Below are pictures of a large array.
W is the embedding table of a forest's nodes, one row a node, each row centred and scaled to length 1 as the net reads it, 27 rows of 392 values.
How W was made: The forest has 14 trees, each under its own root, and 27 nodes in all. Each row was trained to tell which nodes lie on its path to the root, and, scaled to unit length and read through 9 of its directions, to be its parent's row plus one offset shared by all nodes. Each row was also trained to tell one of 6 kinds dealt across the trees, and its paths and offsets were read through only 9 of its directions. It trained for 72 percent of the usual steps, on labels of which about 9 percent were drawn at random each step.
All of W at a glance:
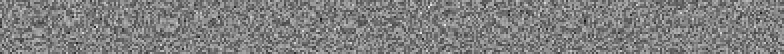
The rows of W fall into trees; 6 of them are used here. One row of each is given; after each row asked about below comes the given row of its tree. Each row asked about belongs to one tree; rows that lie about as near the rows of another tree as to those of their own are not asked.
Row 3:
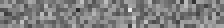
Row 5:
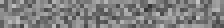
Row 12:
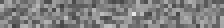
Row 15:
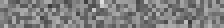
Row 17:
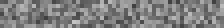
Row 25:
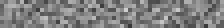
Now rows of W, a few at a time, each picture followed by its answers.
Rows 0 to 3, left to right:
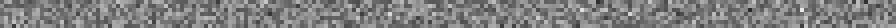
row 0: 17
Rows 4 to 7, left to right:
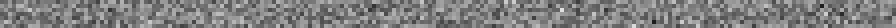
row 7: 5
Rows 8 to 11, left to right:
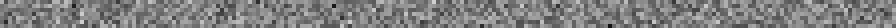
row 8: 5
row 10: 25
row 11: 12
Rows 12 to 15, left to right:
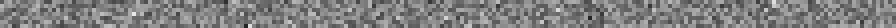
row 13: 25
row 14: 15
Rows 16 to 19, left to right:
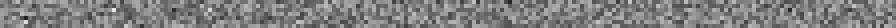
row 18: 12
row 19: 15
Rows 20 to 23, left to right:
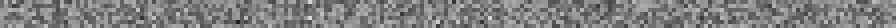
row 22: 5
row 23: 15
